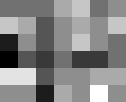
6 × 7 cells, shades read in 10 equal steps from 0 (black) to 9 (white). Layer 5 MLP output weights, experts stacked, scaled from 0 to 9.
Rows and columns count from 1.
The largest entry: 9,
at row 6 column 6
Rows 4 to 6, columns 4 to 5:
4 2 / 5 5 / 6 5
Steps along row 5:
same down up same up same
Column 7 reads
5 7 4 4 6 5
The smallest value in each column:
0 3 1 4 2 2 4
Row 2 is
7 6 3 5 6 5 7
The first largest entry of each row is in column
5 1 5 4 1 6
